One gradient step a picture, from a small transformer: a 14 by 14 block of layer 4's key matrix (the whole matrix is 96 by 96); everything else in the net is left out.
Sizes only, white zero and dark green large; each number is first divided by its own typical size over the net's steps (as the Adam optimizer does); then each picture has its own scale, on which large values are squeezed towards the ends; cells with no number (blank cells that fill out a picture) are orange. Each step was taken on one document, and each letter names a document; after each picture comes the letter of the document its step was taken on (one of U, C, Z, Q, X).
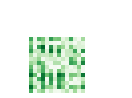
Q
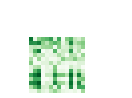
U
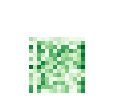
Q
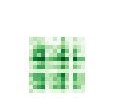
Q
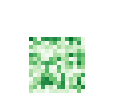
U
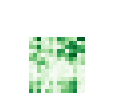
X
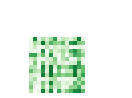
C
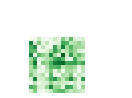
Q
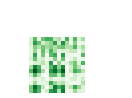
C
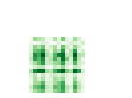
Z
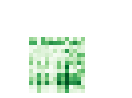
U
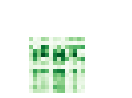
Z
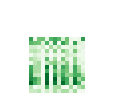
U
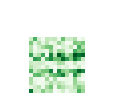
Z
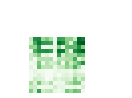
X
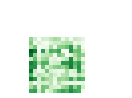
Q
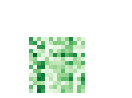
Q
